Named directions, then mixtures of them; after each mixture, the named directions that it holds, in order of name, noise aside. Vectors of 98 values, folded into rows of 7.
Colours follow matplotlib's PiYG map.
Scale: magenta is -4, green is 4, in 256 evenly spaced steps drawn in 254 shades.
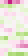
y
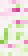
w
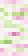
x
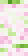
x, y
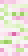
x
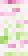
w, y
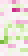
w, x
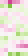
y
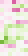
w, x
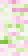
w, x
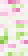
w, y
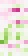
w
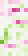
w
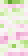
w, y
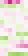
y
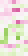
w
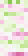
x, y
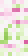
w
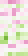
w, y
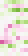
w, x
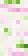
w, y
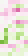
w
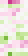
w, y
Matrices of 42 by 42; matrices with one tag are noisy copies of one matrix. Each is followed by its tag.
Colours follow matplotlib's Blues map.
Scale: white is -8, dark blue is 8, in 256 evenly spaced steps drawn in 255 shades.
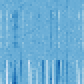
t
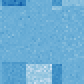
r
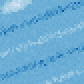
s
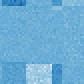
r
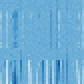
t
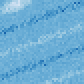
s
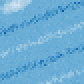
s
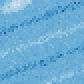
s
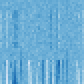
t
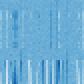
t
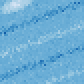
s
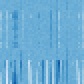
t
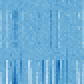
t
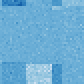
r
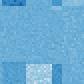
r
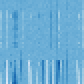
t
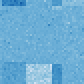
r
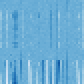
t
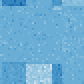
r
